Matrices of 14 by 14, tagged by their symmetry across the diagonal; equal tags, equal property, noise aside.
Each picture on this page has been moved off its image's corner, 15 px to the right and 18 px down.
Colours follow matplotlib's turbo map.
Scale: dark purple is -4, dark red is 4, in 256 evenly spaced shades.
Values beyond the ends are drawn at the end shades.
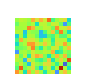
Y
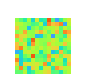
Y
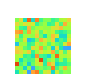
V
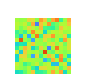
Y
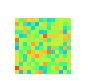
V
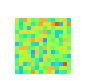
V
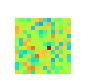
V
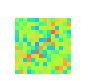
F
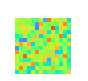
F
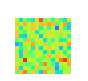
Y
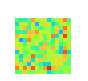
F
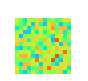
F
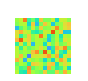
Y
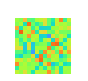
F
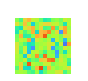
Y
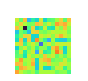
F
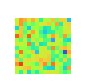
V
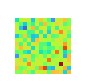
F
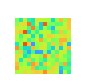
V
